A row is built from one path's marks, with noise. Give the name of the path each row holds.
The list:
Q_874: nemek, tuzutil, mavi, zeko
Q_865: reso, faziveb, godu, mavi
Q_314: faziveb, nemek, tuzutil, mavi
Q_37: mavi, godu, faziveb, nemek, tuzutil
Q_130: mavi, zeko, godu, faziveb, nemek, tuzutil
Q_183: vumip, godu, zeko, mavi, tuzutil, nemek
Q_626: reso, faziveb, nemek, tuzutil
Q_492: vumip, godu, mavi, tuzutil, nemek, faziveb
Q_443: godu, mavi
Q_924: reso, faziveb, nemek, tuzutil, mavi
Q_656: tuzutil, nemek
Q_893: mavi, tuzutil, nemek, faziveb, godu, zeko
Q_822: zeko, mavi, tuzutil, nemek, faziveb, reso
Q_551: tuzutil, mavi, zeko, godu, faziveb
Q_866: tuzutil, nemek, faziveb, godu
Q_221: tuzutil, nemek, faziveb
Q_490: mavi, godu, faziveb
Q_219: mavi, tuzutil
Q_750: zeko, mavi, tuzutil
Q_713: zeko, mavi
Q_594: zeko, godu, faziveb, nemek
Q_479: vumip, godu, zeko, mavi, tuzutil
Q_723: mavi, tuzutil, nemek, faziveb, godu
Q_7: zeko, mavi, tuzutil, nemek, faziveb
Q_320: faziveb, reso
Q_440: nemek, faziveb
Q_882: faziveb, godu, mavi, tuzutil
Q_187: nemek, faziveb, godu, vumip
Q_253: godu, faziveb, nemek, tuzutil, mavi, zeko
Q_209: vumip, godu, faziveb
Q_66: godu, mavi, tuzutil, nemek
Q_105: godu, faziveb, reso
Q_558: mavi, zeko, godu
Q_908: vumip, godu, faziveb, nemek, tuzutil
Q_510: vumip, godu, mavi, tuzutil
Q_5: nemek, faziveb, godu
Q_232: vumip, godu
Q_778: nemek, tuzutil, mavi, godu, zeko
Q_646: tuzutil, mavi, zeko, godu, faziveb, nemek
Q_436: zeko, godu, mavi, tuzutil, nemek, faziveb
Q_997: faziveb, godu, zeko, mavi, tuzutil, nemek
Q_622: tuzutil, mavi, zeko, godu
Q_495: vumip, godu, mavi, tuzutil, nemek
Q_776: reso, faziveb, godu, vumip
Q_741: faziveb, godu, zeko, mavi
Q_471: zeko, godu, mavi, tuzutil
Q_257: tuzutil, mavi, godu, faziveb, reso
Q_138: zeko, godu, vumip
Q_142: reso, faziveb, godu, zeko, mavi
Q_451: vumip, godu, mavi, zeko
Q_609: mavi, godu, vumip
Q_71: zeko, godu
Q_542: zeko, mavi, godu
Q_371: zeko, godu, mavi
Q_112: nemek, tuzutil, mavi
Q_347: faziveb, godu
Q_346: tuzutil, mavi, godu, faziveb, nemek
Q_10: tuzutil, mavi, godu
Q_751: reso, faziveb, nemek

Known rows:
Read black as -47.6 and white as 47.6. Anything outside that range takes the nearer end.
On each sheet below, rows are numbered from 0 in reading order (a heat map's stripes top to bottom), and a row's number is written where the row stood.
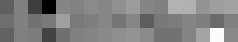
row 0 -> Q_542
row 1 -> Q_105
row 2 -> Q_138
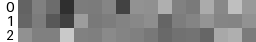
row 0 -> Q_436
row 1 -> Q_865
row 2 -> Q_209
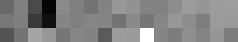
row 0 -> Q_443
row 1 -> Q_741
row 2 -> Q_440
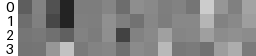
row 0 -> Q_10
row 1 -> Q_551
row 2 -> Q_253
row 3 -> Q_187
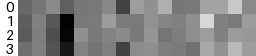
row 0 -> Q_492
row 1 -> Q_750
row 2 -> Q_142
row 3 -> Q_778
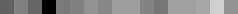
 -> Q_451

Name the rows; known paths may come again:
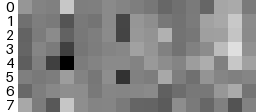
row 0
Q_209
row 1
Q_495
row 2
Q_492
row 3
Q_609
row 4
Q_558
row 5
Q_723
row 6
Q_776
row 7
Q_347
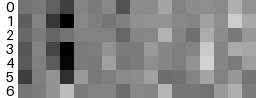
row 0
Q_130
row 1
Q_371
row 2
Q_346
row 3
Q_622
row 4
Q_750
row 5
Q_320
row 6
Q_187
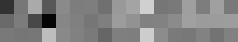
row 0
Q_751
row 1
Q_443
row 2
Q_5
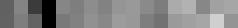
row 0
Q_542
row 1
Q_451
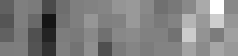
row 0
Q_138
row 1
Q_479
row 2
Q_10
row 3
Q_997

